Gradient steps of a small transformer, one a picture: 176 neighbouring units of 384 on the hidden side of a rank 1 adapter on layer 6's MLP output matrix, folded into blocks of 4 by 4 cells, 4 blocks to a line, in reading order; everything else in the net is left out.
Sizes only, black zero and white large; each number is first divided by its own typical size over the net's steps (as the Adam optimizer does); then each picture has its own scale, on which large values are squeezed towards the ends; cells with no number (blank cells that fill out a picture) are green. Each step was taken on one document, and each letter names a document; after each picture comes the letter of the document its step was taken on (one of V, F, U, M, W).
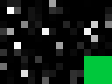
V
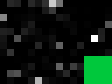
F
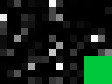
F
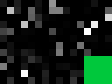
V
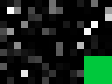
V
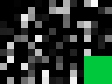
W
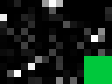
F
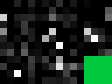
F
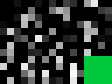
W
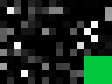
V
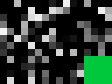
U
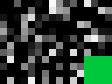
W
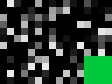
U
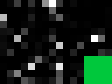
F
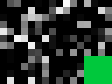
U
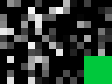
U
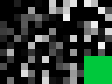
W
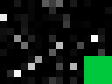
F
